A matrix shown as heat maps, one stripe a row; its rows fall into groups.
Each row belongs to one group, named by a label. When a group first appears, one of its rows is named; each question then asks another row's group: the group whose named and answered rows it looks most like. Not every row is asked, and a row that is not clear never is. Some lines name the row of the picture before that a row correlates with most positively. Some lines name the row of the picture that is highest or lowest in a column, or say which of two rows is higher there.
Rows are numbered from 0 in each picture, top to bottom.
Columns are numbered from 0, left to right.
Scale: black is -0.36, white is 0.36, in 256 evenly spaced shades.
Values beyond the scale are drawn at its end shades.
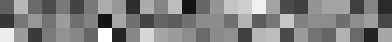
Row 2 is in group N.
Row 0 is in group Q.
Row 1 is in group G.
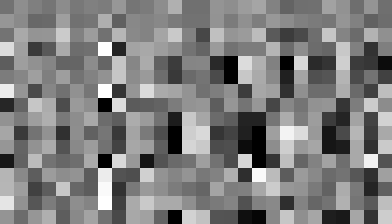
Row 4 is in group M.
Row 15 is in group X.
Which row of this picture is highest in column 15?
2
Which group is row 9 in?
X
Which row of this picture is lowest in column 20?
4
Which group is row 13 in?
N
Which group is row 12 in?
N
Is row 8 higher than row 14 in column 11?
No
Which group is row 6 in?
N
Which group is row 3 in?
N
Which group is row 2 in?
Q
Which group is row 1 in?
N
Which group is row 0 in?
Q
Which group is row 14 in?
N
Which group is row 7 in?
G
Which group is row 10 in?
X
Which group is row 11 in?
G
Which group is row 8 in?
X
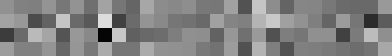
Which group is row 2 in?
G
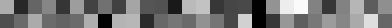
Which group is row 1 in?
G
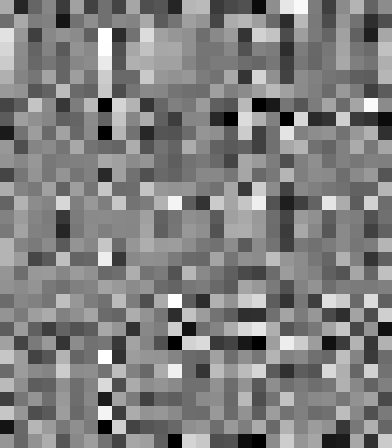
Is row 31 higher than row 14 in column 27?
Yes
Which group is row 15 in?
M
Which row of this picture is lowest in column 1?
0
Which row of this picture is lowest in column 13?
23
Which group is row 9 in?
G
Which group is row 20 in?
M
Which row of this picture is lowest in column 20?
8
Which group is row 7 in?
G
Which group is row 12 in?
G
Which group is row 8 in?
M
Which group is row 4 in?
N
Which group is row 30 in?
G
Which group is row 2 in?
N
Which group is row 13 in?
N
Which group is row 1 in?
M
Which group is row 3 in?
N
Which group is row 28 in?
G
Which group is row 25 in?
N
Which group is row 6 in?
N
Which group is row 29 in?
N
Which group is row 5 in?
N
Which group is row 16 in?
M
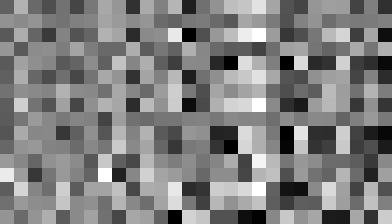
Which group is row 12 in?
N
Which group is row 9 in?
M
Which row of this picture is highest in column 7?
12
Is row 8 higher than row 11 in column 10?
No
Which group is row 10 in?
M
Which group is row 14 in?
Q
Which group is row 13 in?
Q
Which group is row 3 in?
X
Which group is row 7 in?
Q
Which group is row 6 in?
Q
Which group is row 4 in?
M
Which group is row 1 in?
M
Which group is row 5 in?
Q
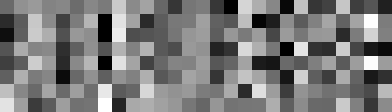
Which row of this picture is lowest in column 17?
6
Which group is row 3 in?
M
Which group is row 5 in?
M
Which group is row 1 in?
G
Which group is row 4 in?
G
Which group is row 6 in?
N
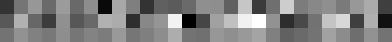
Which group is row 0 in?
G
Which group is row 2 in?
Q
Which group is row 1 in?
Q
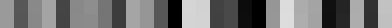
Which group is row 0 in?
X
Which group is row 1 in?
X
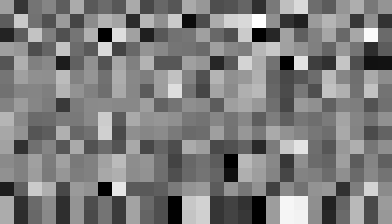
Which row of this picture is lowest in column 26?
4
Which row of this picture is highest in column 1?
1
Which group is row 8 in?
N
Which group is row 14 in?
X
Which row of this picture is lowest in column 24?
13
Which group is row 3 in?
N
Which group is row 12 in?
M
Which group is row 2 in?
G
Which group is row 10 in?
X
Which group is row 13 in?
G
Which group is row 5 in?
Q
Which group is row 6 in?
Q
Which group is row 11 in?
M
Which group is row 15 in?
X
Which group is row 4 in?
M
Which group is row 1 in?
Q
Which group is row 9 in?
N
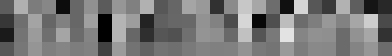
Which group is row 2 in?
G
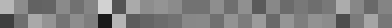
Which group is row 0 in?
N
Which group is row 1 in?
G
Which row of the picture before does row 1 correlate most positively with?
3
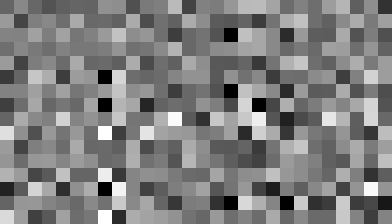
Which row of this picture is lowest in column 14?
8
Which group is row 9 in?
N
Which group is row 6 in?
M
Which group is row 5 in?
G
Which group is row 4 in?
X
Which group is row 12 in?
N
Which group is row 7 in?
G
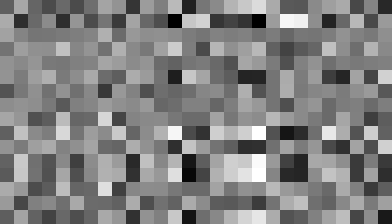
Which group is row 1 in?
X
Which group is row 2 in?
N
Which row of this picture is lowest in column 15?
1
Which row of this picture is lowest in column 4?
1
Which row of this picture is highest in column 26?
9
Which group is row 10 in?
X
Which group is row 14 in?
X
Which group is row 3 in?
Q
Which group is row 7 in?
M
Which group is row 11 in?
Q
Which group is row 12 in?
Q
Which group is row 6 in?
G
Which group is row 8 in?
N
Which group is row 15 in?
Q
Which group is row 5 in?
X
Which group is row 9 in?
Q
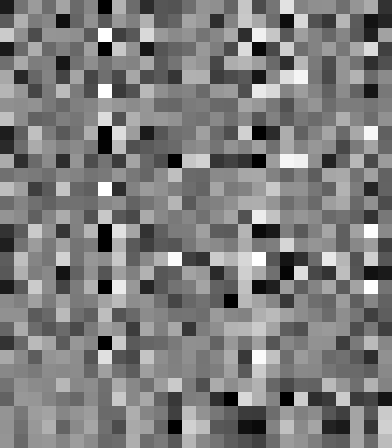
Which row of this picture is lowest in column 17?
30
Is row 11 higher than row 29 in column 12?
No
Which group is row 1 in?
M
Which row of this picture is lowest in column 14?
18
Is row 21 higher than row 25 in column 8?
Yes
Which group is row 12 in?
Q
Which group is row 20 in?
G
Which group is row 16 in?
G
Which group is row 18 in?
Q
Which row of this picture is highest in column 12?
18
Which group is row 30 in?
X
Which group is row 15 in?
N
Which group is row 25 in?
N
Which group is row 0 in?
G
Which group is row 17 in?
G
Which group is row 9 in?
G
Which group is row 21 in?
M
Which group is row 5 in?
X
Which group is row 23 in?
Q
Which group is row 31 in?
X
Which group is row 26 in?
N
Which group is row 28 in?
M
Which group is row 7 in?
M
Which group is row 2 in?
N
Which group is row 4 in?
M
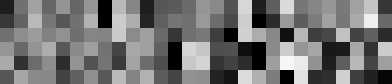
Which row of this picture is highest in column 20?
4
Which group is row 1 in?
G
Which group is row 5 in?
M
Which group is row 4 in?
X
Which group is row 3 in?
X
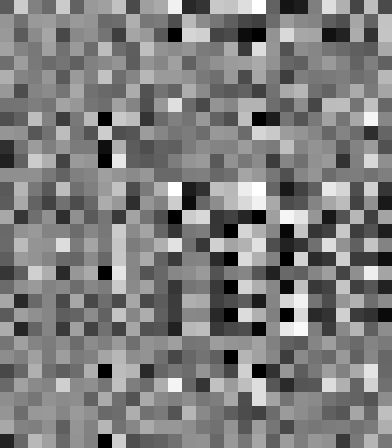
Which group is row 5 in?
N
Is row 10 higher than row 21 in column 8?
Yes
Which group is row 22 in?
M
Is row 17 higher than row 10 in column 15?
Yes
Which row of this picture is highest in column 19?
9
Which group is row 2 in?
X
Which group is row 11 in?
G
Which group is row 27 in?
Q
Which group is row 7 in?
Q
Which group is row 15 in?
X
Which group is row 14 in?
Q
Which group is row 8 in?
G
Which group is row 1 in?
X
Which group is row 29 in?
X
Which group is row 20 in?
M
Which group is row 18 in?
M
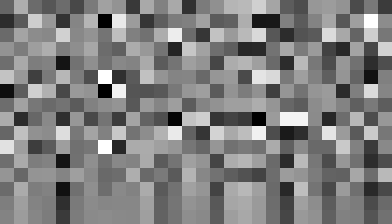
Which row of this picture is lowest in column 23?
8
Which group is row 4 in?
M
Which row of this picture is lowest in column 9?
0
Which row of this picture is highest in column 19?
5
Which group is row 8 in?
X
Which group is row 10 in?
N
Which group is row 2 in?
Q
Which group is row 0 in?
Q
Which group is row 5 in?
N
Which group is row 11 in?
M
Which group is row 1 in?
G
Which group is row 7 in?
Q
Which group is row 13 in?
M
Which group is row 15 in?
M
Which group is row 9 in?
Q
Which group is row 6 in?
G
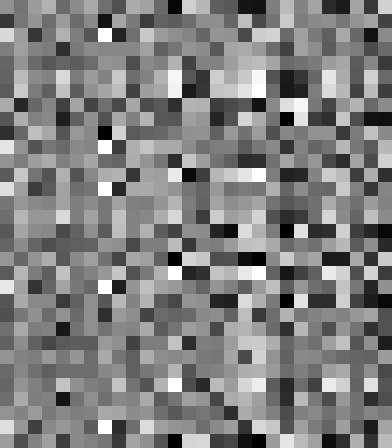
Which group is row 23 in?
M
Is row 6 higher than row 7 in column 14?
No
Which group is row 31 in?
X
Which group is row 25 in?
N
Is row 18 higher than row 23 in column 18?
No
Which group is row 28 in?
M
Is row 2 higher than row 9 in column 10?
Yes
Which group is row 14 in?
Q
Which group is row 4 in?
Q
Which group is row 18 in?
X
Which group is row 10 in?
N
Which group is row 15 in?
Q
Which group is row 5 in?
Q
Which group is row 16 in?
M
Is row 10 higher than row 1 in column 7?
Yes
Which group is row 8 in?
M
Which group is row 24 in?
Q
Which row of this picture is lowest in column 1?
7
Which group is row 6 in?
Q
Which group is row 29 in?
M
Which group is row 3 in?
M
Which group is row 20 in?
N
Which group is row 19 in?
Q
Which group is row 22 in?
G
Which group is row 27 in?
Q
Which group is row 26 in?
Q
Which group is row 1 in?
G
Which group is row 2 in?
N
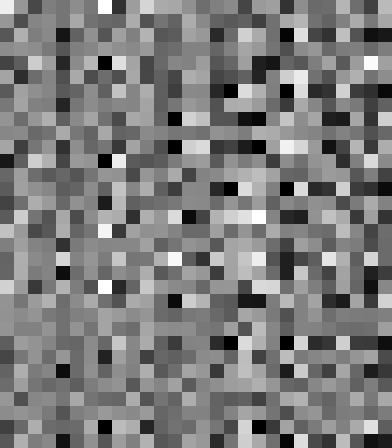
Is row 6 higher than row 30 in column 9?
No
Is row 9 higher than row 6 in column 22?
Yes
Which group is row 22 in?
M
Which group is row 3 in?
M
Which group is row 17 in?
M
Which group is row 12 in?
Q
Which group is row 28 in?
X
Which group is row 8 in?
X
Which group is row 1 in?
X
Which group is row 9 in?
N
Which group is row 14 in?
G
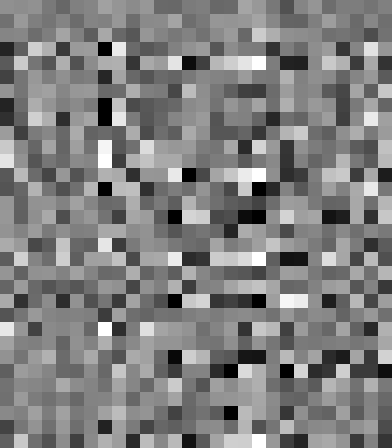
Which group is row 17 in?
N
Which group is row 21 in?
X
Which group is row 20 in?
Q
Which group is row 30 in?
G
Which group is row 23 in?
N
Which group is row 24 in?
N
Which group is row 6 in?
X
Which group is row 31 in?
Q
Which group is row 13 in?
G
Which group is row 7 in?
G
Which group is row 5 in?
G
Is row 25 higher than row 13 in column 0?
Yes
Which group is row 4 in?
Q
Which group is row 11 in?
N
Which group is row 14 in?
X
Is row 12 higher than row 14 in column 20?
No
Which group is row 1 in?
Q
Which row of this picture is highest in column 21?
21
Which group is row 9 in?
X
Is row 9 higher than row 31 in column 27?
Yes
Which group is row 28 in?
Q
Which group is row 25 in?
X
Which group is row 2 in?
N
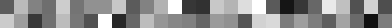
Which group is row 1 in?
N
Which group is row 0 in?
Q
